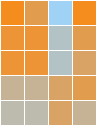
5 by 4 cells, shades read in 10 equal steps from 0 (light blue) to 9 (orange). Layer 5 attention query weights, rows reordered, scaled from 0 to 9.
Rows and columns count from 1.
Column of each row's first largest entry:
1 1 1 4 3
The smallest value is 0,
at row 1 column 3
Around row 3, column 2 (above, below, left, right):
8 4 8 2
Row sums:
25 25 24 21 16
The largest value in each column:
9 8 6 9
